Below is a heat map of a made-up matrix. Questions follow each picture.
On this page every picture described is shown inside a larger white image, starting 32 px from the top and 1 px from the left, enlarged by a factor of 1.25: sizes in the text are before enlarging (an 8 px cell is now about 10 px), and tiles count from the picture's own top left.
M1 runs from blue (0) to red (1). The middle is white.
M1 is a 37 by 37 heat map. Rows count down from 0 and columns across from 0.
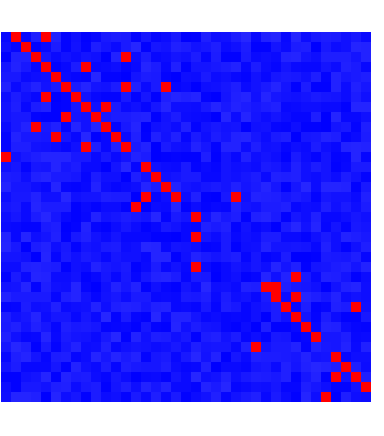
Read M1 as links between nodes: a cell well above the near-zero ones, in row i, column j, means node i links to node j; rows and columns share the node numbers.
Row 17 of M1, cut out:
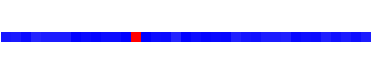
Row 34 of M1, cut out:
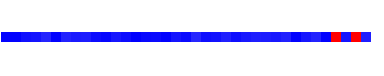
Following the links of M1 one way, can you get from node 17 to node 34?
no
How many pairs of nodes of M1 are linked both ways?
1
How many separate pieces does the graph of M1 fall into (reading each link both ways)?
4
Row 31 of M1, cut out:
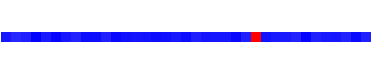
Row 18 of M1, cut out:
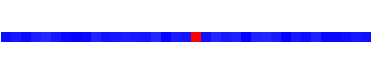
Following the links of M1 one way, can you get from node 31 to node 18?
no
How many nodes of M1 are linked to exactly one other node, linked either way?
3
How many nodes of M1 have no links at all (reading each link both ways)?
2
